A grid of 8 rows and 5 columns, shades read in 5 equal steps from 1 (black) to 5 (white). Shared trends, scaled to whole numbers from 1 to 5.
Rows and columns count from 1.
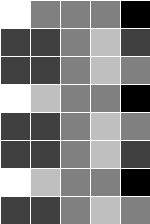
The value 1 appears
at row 1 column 5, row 4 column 5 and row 7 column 5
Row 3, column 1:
2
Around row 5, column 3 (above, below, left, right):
3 3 2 4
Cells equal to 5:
3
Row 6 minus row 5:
0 0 0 0 -1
